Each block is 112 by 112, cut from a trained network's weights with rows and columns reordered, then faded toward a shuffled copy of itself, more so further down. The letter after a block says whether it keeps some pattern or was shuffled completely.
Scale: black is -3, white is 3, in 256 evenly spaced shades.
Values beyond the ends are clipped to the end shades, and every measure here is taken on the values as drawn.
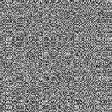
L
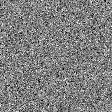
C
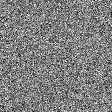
C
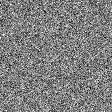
C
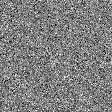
C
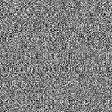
L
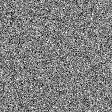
C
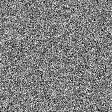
C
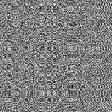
L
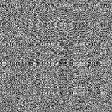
L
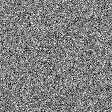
C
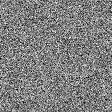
C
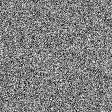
C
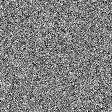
C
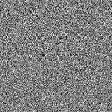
L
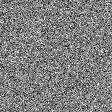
C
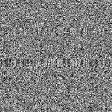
L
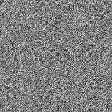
L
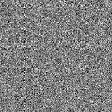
L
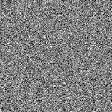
L
